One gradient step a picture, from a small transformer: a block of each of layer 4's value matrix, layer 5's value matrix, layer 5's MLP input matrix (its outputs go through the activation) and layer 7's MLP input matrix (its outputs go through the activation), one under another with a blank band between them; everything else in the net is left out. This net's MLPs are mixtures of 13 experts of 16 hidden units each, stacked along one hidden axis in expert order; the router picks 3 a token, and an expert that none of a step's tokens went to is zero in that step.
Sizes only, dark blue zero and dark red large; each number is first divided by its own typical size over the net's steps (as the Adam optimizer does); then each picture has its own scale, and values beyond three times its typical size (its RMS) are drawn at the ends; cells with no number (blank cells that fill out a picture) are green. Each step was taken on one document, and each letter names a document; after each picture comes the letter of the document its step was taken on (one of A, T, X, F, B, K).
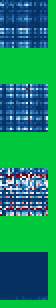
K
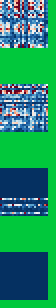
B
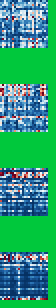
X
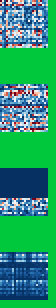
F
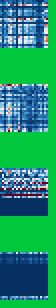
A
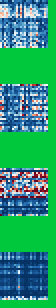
X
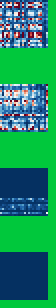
B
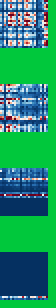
A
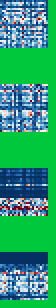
F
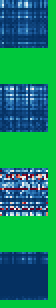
K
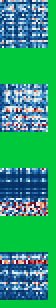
F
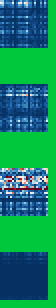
K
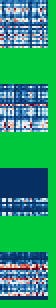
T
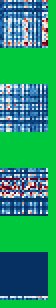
A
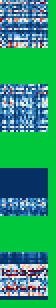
T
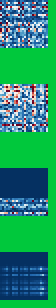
B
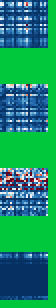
K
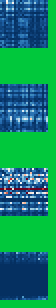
K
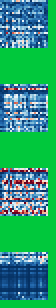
F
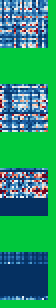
X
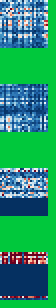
A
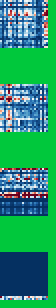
A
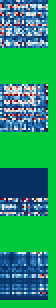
B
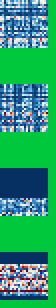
T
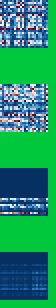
B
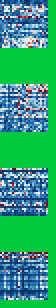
X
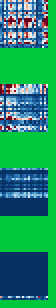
A
